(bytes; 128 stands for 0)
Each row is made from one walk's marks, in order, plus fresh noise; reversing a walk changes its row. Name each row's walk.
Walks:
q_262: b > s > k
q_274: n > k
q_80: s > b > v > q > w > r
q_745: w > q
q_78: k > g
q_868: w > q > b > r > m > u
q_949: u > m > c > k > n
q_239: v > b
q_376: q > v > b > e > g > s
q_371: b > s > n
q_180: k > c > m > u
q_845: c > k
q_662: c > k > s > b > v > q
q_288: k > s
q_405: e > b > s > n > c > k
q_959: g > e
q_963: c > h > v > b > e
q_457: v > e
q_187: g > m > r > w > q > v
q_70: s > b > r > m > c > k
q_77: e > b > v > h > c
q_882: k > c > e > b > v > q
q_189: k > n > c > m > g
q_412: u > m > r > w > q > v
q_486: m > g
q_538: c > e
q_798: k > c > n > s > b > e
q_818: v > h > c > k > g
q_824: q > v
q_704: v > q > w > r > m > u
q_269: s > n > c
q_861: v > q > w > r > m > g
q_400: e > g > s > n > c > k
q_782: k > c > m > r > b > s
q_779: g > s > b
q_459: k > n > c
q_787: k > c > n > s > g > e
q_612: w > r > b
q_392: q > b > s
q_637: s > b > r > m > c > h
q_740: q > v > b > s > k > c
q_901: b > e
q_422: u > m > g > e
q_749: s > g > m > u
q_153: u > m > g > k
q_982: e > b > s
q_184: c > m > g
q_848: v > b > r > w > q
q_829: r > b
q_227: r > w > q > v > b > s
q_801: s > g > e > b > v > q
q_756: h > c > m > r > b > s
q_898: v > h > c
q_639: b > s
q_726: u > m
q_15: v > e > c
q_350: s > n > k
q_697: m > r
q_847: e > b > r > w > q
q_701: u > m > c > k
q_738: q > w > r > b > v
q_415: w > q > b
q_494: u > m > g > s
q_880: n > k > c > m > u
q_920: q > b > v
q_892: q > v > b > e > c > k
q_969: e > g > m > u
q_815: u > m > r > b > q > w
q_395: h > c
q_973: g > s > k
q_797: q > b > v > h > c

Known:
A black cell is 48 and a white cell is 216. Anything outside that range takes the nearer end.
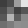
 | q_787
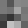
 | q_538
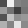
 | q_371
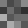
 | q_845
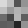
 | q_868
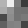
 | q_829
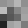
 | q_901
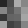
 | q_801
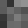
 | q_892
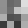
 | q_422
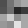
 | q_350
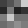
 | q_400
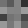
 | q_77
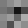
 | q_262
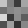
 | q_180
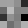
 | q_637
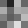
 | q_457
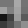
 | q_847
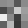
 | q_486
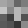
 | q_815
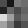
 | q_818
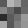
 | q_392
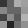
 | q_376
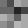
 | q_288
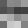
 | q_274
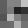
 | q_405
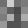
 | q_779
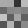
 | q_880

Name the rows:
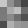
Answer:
q_697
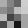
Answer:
q_969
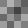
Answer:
q_639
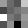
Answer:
q_153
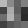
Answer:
q_70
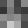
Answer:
q_459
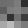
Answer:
q_395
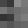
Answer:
q_882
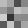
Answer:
q_726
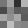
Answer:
q_949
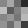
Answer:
q_239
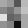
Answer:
q_749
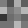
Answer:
q_963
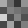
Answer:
q_701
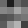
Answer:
q_15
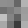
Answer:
q_494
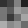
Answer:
q_824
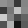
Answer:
q_184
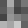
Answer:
q_269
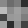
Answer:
q_738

